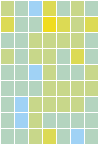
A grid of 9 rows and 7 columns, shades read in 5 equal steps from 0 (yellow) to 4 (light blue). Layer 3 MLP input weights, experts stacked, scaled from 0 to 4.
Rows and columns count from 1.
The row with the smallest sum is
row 2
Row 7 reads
3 4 2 2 2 2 3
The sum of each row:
18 11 17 16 20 17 18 21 19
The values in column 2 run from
3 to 4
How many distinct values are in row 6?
2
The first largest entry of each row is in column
3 2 1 2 3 1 2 2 6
